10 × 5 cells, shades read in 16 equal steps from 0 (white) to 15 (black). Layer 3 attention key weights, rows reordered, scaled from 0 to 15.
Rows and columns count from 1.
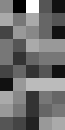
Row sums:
46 37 47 35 45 56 32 41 43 45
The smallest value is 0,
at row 1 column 3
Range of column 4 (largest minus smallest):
6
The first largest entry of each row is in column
2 5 5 2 2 5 1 3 3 3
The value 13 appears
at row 10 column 3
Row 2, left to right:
5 8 5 9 10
